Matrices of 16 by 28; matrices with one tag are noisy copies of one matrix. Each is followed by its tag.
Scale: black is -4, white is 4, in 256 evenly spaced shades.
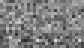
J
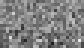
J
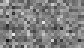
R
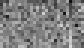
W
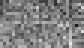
W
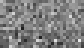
J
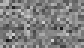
R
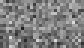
J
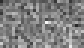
W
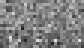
J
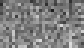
W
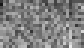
W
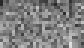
W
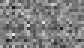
R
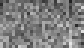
W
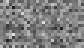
R
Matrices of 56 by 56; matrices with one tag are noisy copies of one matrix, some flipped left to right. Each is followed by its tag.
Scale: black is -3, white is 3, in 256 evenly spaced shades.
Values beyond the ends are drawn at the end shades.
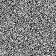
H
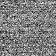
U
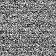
U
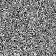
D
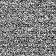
U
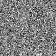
D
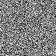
H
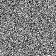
H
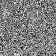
D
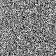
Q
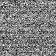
U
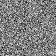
H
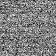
U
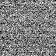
U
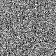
Q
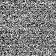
U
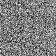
Q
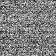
U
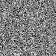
D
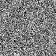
D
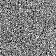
Q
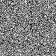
H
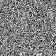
D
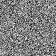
H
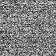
U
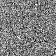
Q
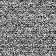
U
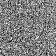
Q
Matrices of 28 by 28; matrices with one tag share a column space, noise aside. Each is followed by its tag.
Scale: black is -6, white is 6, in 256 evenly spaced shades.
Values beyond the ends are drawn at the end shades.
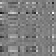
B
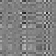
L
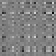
B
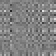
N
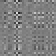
L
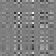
L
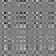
L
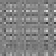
N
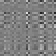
L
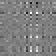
B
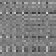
B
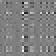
B
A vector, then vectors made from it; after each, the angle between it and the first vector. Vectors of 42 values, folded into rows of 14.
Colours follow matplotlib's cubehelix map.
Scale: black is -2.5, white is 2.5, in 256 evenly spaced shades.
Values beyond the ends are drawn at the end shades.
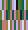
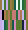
partly opposed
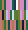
nearly opposite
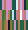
nearly opposite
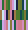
nearly parallel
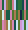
nearly parallel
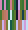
partly aligned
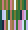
partly aligned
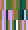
partly aligned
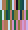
nearly parallel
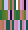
partly opposed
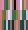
partly opposed
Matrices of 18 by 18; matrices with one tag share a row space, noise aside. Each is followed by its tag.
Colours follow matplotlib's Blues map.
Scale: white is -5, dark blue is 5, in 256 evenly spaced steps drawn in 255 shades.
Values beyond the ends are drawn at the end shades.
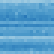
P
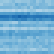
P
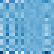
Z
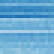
P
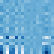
Z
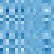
Z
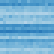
P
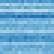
P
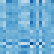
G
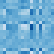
G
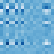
Z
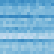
P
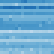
P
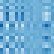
Z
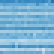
P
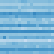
P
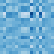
G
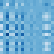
Z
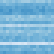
P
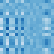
Z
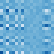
Z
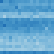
P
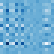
Z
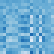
G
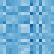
G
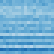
P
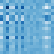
Z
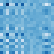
Z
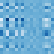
Z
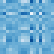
G
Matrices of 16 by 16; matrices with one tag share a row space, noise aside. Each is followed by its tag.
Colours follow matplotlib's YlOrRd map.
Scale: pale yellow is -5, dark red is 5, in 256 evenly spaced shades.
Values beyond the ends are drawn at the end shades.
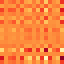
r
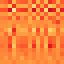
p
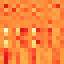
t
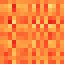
p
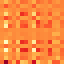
t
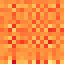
p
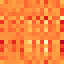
r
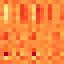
t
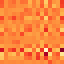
r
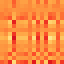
p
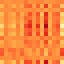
r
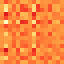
t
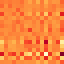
r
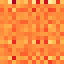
p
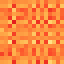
p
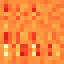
t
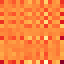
r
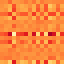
p
